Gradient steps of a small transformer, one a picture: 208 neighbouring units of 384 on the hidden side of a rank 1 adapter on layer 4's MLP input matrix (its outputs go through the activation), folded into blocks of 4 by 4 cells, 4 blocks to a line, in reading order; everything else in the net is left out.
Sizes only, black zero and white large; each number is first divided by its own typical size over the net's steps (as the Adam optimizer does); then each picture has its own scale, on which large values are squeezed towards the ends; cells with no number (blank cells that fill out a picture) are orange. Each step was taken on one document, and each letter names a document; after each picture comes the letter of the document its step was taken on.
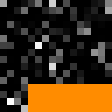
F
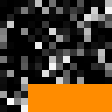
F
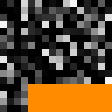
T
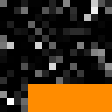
F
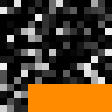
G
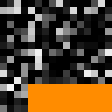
G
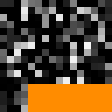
T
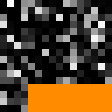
T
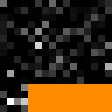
F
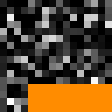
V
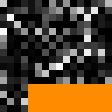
V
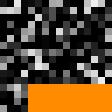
G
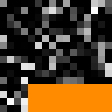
F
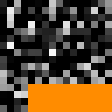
G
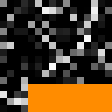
F
